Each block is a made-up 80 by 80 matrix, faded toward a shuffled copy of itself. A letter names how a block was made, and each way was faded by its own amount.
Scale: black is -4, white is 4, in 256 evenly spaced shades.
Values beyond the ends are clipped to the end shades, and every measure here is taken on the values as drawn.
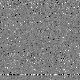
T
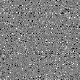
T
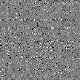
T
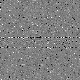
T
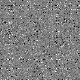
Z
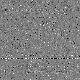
Z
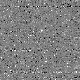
T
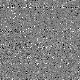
Z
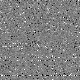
Z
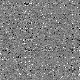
Z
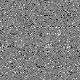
T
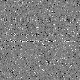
T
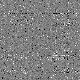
Z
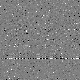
T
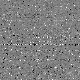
Z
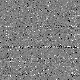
Z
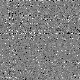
Z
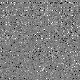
T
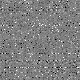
T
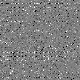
T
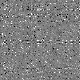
T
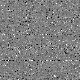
Z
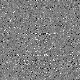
Z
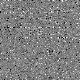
Z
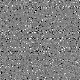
T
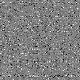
T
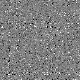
Z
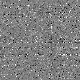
Z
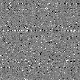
T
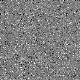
Z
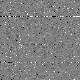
Z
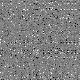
T
